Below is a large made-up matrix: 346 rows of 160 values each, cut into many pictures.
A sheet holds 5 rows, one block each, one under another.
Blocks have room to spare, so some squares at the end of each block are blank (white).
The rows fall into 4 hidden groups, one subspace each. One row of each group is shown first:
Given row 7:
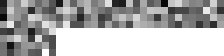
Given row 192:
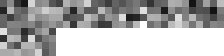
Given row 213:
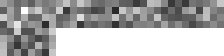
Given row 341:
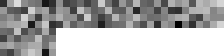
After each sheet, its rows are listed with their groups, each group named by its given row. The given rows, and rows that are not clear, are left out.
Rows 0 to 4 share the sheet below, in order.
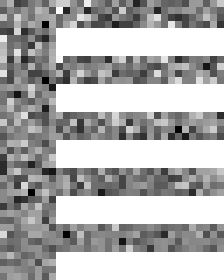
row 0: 213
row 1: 7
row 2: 192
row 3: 341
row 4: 7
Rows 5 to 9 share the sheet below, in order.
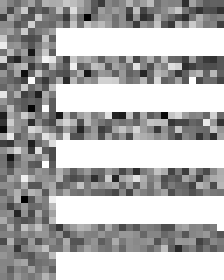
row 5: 341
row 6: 341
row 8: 213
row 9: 7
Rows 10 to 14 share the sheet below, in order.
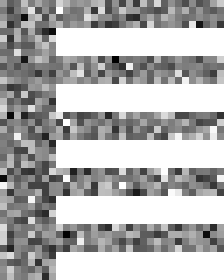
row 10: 213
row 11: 192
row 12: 7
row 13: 7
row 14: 7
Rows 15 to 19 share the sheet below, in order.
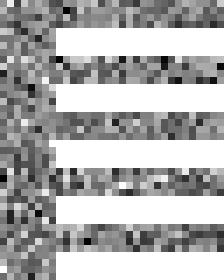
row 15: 7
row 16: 7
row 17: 213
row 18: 7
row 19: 341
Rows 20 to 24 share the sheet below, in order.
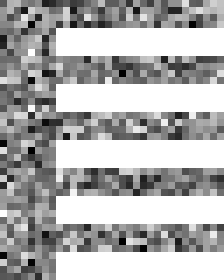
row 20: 341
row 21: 192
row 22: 192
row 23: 341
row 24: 192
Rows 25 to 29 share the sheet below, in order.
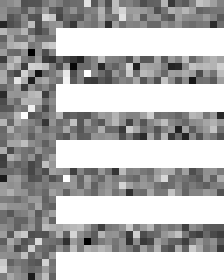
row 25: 192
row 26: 341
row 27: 192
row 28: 7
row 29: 341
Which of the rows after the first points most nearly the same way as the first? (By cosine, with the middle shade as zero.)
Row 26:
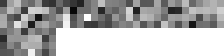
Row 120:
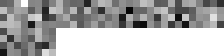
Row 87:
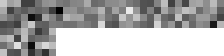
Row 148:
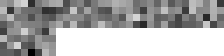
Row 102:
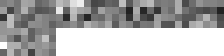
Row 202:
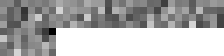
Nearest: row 120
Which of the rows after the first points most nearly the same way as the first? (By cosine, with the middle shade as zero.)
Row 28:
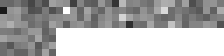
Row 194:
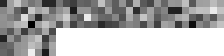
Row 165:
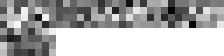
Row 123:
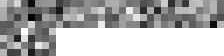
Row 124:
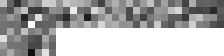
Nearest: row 194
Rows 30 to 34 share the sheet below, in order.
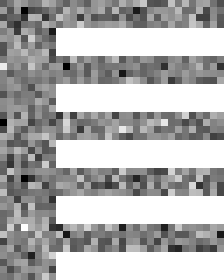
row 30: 213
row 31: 7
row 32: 7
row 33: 213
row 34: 7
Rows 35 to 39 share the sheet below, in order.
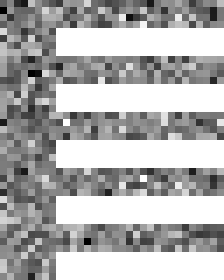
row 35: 192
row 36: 192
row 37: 7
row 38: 192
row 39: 341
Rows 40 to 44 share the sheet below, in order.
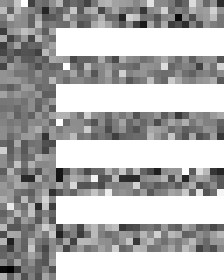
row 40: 192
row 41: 7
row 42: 213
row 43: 213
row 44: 341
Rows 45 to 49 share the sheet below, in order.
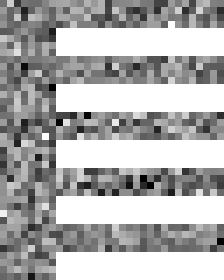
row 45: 213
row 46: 213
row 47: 213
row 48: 341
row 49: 192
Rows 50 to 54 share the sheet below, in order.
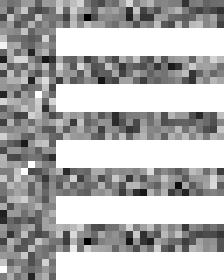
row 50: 341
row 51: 341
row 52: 192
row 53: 192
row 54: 341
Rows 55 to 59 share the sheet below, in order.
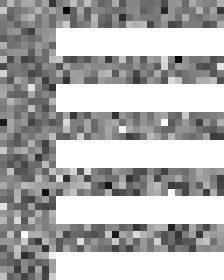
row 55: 7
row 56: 7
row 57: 7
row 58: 213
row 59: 213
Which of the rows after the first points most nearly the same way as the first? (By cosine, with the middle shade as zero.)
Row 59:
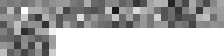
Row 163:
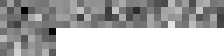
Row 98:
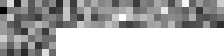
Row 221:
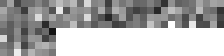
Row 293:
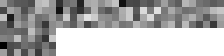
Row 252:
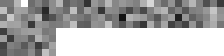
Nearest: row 293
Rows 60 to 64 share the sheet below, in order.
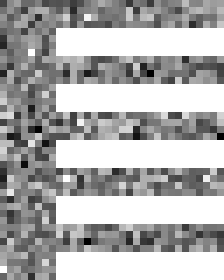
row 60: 341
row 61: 341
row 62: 7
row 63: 7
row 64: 341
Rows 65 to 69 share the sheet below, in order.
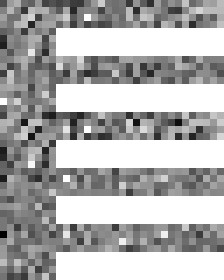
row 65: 341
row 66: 341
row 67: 341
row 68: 7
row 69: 7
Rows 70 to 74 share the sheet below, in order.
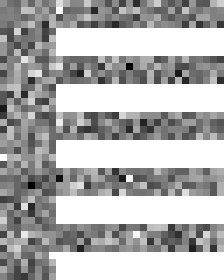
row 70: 213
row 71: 192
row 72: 341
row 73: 192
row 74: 213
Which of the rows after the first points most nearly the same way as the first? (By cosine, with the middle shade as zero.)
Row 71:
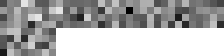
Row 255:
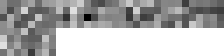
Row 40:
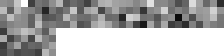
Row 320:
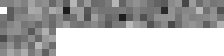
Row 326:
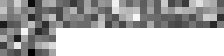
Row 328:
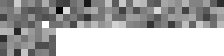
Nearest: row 40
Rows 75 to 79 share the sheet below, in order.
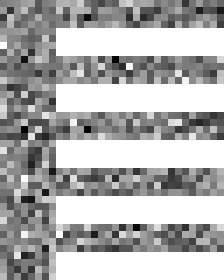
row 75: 341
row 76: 192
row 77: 341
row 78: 213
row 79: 213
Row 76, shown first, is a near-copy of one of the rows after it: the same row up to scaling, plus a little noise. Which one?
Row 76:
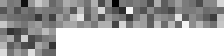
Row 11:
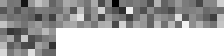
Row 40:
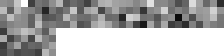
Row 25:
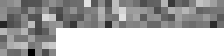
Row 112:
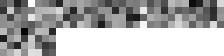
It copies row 11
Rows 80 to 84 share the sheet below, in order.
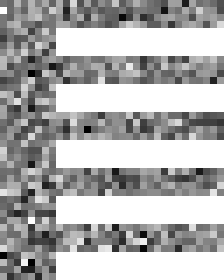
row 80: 7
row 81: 192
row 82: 341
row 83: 192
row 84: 192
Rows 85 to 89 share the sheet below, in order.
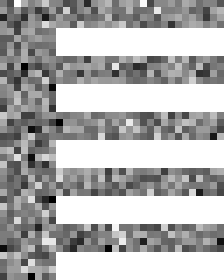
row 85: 213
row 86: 213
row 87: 192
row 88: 213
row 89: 192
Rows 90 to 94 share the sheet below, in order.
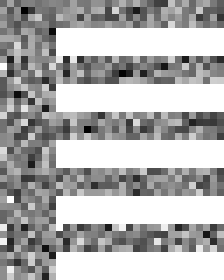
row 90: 213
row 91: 7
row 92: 341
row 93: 213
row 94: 7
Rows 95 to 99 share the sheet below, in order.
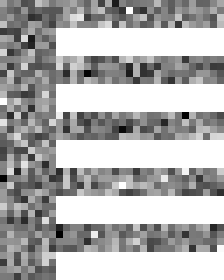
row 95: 192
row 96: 341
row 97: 7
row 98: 7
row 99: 213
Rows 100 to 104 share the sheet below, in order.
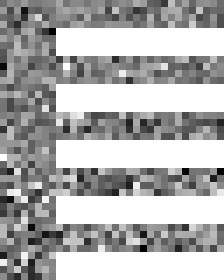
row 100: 213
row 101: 7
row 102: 341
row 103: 7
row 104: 192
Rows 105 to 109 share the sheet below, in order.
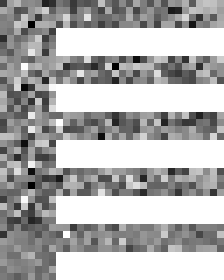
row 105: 341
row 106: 213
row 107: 192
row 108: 192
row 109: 7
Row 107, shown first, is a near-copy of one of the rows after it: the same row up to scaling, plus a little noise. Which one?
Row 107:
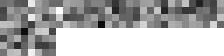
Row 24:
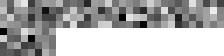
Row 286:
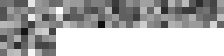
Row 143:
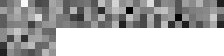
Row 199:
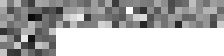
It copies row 286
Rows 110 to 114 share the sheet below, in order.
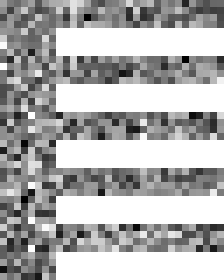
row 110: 341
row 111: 7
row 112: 192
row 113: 192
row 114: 341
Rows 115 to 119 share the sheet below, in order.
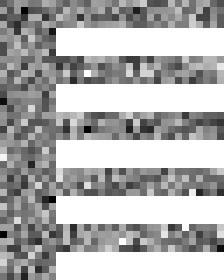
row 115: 213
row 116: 341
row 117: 341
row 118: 213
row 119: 7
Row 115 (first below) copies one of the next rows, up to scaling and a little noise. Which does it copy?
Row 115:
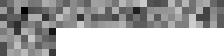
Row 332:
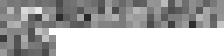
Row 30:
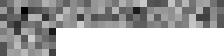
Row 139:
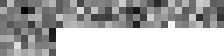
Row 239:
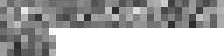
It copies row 30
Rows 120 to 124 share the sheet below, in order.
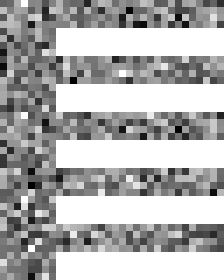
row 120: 192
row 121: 7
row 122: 192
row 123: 192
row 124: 341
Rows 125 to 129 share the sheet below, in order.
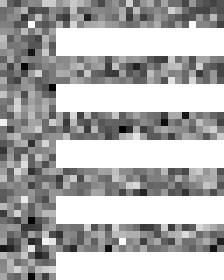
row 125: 341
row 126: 213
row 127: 7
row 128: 192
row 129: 192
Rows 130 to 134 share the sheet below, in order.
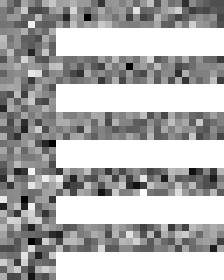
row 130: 341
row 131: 192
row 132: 213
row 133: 192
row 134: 192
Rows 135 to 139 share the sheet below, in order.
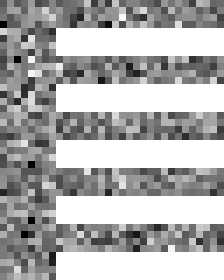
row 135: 192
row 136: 192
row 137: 192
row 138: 192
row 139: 213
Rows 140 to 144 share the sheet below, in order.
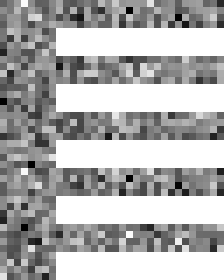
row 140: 192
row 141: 341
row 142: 192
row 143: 192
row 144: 192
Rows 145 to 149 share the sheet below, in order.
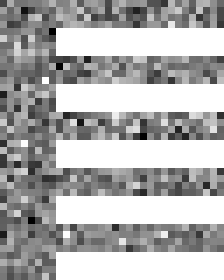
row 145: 213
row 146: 213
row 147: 192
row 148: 192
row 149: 7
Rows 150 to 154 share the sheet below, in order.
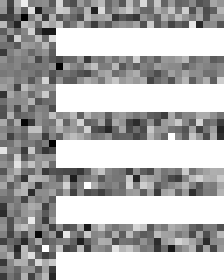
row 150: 213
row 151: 213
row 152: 213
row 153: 341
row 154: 213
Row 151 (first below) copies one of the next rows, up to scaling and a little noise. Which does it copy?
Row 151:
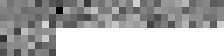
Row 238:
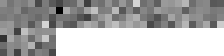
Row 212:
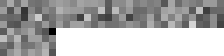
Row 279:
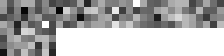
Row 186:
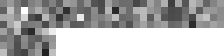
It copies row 238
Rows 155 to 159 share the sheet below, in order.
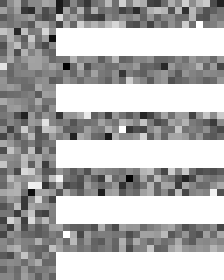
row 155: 213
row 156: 7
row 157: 192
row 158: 192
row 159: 7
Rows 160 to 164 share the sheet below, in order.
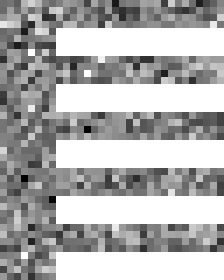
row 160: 192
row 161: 341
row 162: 341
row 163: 213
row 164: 192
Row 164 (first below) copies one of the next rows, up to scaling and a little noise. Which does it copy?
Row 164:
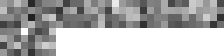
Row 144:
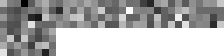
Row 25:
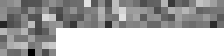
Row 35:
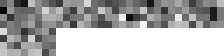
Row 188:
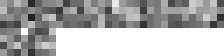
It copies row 188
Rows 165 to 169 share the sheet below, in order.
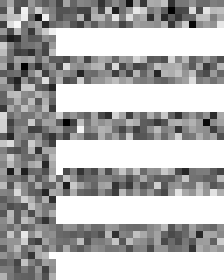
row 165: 213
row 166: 213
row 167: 7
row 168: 7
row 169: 213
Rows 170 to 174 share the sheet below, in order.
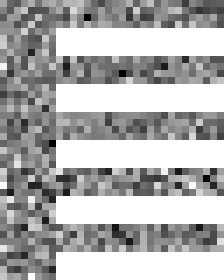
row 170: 341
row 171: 7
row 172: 213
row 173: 7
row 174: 192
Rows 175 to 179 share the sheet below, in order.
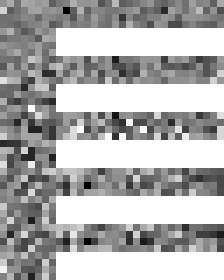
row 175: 7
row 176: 192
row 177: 192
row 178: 341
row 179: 341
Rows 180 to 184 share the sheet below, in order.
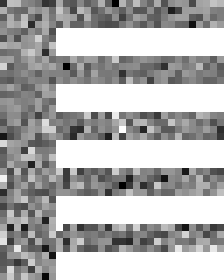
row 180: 341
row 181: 7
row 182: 192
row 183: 7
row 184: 7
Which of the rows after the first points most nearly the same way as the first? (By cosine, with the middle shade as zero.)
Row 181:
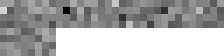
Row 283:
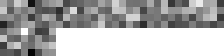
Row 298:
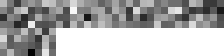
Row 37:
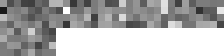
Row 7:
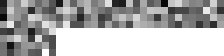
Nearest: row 298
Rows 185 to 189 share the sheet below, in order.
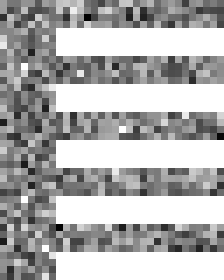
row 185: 341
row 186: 213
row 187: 7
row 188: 192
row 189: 7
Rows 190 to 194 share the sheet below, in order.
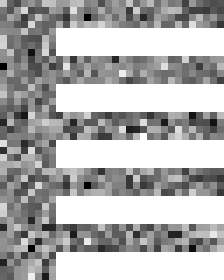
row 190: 341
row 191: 7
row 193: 341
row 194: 341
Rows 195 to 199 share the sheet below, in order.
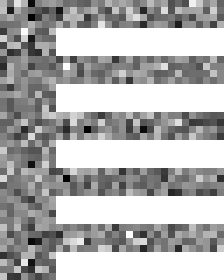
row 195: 192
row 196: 7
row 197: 341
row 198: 7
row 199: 192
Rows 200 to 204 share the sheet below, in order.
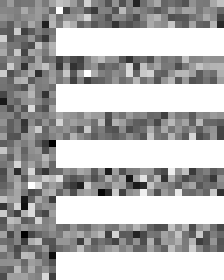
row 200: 213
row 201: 341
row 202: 213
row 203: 192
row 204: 213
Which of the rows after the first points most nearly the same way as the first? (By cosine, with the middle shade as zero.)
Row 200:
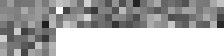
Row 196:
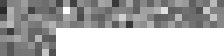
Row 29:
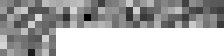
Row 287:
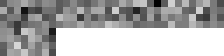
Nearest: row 29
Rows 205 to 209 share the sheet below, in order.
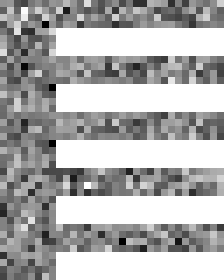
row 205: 213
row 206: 213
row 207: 213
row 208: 341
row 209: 192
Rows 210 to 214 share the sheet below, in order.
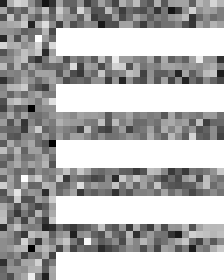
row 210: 341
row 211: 192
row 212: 213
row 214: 341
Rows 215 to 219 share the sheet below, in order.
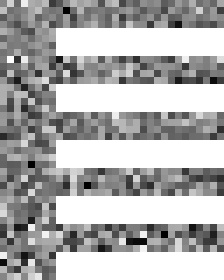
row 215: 7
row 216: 7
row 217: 192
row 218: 341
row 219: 192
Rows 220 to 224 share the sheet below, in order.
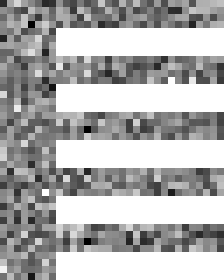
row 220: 341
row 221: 213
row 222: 341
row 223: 213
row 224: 341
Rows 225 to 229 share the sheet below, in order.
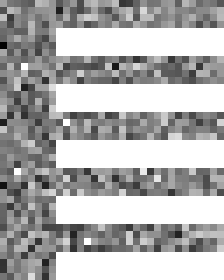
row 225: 341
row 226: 213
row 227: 7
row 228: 213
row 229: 341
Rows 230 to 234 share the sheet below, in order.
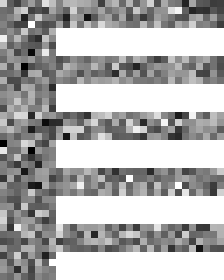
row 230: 341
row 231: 213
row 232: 192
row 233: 192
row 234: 213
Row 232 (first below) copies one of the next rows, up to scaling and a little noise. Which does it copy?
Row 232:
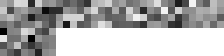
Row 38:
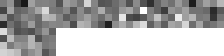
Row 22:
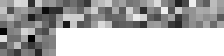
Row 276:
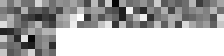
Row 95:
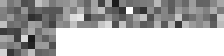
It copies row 22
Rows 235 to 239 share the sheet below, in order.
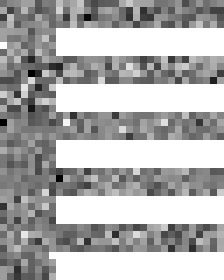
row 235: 341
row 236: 192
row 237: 7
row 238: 213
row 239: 213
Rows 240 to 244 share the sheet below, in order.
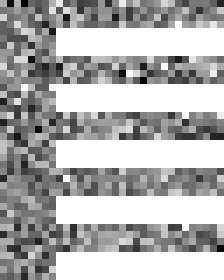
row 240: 7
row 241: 192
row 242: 7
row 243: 7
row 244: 7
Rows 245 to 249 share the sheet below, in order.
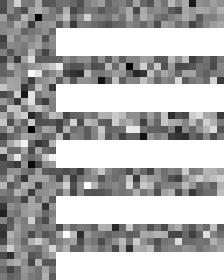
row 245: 341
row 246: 192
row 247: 192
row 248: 341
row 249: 7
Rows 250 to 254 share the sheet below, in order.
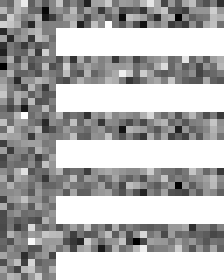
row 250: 192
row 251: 7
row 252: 192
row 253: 192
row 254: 192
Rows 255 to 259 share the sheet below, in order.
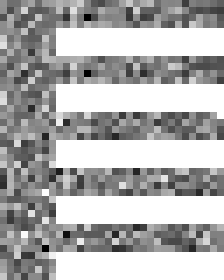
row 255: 341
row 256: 341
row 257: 213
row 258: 7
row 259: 213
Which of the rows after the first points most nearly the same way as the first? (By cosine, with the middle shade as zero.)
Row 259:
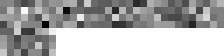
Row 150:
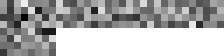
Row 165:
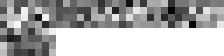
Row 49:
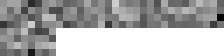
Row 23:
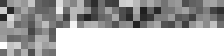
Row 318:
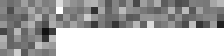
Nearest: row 165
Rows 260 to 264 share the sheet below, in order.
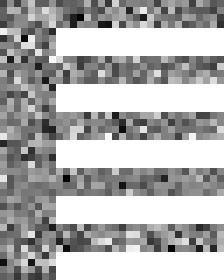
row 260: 192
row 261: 7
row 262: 192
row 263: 7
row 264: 213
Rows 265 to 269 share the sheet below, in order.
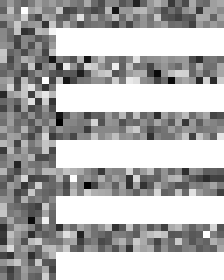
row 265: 213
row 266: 213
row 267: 213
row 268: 341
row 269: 7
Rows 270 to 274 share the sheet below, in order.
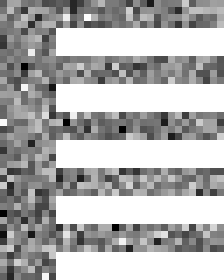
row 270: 341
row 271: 213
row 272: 7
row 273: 341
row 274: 7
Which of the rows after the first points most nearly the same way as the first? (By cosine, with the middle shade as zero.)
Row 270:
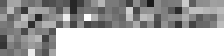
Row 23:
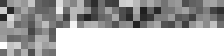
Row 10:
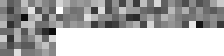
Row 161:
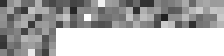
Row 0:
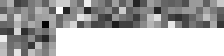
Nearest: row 161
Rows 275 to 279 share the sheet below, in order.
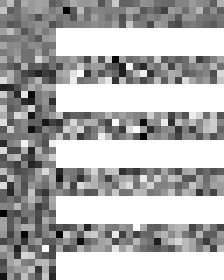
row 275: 7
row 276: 192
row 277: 192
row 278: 341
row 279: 213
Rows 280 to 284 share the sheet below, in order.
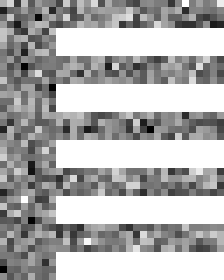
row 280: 7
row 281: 213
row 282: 341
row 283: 192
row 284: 341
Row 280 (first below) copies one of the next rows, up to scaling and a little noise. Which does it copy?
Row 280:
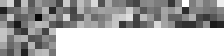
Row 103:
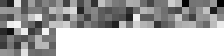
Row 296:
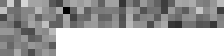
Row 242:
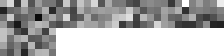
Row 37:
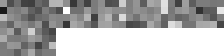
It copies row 242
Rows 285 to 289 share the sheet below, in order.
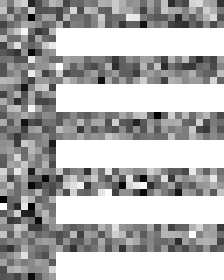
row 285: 192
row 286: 192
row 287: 213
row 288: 192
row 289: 192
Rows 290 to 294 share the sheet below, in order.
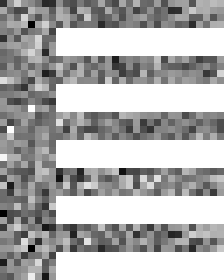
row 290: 341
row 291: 192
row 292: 341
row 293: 341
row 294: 341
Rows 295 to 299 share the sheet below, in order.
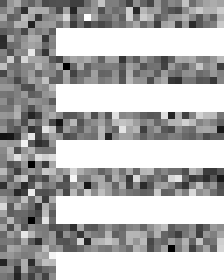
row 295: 341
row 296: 7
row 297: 192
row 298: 341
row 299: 213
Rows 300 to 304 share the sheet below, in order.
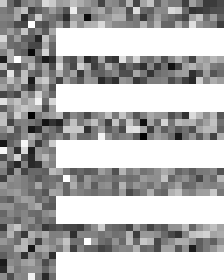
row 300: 341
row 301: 341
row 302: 192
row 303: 7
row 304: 341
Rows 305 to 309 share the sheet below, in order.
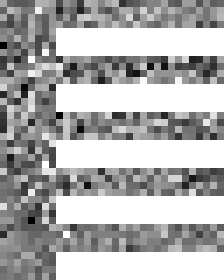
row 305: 341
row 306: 192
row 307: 7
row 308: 341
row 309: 7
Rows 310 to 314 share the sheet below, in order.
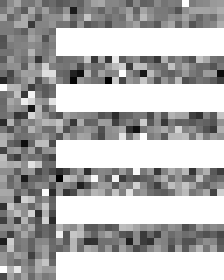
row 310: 341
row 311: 192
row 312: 192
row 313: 213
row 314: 341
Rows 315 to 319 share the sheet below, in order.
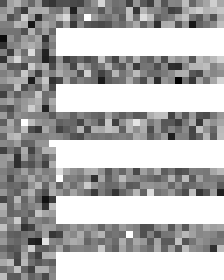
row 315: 341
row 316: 341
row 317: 213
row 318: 213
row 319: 192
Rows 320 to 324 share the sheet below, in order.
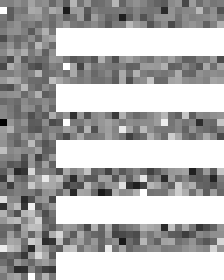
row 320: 7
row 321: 7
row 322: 7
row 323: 192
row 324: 192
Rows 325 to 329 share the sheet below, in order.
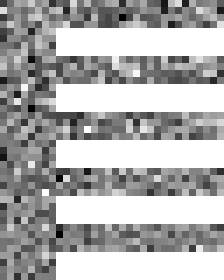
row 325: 7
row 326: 192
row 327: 341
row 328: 213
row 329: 213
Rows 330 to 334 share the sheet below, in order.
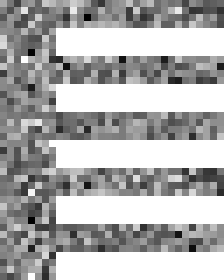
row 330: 341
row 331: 7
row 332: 213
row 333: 341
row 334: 341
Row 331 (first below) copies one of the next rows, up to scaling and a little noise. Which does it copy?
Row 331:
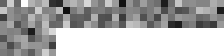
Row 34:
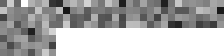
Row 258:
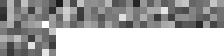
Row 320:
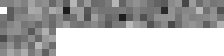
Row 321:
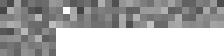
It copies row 34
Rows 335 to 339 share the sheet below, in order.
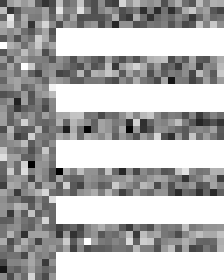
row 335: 341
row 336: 213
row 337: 341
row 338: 7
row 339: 341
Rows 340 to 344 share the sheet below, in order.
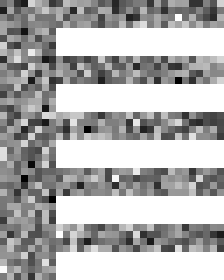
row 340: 192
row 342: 341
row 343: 213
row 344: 341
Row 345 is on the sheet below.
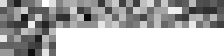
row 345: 341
